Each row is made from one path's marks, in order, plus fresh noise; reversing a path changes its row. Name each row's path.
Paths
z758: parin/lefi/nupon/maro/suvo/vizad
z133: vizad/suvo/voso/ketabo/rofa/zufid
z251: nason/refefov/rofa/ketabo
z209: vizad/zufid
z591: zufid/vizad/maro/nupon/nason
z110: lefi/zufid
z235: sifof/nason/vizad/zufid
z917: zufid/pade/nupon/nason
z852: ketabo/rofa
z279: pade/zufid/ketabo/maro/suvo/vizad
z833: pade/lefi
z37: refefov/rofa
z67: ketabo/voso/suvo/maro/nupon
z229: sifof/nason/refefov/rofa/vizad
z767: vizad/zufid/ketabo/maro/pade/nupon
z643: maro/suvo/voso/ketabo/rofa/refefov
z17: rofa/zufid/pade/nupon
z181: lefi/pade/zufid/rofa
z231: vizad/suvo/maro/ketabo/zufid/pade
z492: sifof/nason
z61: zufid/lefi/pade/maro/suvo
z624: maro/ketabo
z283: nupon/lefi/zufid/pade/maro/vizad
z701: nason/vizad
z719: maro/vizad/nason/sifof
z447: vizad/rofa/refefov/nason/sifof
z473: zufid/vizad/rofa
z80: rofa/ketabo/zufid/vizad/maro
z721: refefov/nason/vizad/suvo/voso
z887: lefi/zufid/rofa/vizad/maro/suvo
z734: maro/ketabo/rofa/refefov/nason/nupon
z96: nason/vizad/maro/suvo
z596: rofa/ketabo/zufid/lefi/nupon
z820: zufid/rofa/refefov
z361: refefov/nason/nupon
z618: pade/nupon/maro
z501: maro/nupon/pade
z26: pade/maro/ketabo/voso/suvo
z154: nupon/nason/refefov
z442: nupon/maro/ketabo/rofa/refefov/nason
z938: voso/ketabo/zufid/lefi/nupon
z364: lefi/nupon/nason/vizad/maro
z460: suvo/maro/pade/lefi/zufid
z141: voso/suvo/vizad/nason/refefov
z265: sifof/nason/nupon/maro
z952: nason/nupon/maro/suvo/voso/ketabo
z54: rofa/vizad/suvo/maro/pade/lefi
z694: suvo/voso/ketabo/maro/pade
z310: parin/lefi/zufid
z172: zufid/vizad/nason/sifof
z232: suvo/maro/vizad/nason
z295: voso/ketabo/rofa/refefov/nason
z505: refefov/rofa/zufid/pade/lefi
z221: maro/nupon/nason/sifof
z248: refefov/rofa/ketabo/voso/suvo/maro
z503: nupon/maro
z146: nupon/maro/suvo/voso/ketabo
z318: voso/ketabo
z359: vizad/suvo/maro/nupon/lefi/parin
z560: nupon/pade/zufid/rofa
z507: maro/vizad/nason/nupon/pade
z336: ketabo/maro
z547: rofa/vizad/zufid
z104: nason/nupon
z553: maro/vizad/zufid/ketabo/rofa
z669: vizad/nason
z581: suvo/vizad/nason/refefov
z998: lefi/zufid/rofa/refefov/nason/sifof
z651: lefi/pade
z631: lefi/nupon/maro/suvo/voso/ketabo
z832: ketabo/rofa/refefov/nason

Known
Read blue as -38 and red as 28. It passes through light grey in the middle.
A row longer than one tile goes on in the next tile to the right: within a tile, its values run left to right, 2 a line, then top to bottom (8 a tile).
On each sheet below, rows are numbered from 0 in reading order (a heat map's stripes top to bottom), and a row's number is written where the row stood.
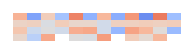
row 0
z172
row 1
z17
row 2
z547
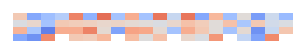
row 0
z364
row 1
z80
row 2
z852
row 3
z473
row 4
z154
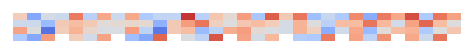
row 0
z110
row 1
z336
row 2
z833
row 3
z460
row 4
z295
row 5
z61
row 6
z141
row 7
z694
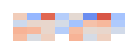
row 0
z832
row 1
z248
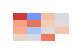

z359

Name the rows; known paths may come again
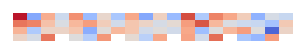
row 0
z231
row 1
z719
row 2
z172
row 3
z694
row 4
z110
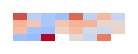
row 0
z618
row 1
z624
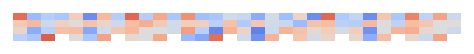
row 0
z503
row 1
z669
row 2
z734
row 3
z631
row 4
z104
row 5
z248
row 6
z701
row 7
z336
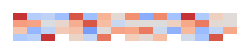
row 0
z501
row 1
z232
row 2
z596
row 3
z460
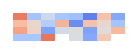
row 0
z61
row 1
z361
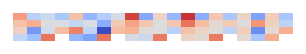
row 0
z221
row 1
z651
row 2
z591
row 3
z767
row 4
z96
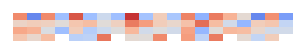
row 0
z547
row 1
z442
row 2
z553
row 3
z141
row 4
z505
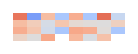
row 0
z473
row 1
z852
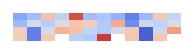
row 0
z235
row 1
z560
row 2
z492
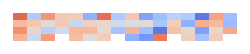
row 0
z938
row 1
z832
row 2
z364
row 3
z721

